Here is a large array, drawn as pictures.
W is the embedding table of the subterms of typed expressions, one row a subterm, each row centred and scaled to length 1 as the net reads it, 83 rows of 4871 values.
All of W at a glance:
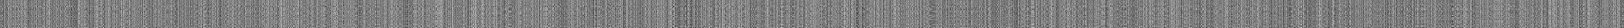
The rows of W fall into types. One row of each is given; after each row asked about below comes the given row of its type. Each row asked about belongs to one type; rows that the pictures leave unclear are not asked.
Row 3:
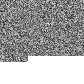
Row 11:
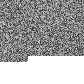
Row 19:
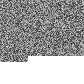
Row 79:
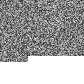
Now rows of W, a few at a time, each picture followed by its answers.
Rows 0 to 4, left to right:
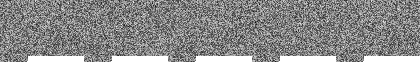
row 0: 11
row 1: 79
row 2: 79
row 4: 11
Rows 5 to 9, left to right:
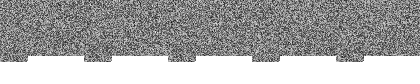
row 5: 19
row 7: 3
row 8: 11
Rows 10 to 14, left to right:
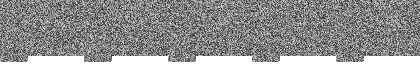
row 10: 19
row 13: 3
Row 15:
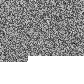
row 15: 3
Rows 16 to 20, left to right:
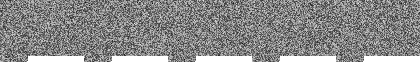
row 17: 79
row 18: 3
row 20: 3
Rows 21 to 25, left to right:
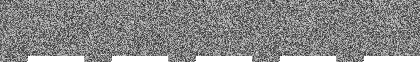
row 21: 79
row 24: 79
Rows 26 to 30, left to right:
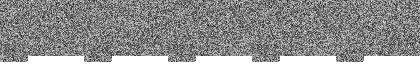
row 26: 3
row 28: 79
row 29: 79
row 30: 11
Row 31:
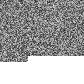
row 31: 79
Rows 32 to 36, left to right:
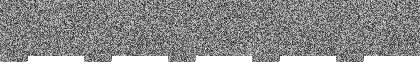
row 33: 11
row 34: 19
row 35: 11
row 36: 11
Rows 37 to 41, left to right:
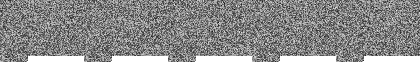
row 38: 79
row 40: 3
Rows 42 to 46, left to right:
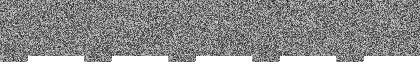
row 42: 3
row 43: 79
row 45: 79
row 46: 19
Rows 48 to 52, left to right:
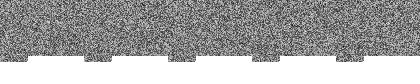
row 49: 19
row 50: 3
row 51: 79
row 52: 79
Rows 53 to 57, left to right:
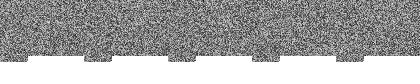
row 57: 11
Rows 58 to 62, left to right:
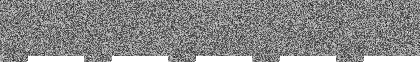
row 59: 19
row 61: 19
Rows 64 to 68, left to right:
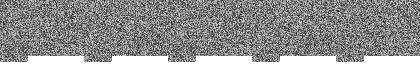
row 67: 11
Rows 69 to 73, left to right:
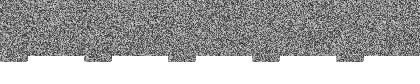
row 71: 3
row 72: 19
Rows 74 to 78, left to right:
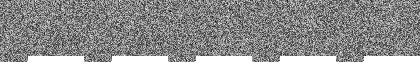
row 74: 11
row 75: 11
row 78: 79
